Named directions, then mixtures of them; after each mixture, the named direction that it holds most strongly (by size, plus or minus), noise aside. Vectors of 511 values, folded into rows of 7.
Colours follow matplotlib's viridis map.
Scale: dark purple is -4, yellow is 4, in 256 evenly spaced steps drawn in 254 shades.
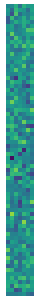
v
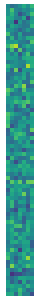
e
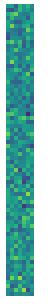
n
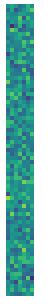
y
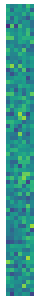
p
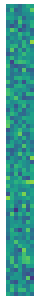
y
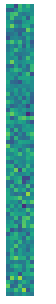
n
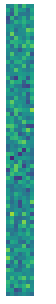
v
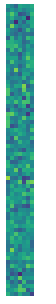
e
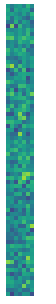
p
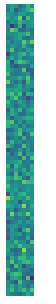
y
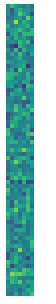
e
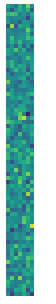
p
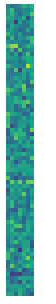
e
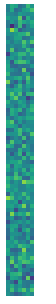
y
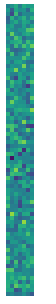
v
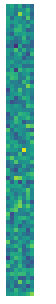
v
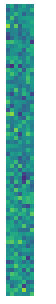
p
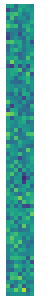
n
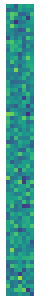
n
